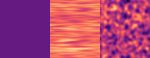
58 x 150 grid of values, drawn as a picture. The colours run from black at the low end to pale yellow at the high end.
The table splits into one row of 3 panels. Panel 1,1: low, flat. Panel 1,2: high, streaked across. Panel 1,3: middling, blotchy, strong in contrast.
